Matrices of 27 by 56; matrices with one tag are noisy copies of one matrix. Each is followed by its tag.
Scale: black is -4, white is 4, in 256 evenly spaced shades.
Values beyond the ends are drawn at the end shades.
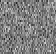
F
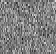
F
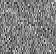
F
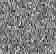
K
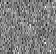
F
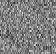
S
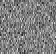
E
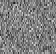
S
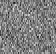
S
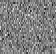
S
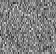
S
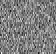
E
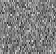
K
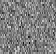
K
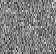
F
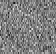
S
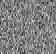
E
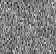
F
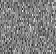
F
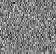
S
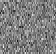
K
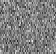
K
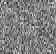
F
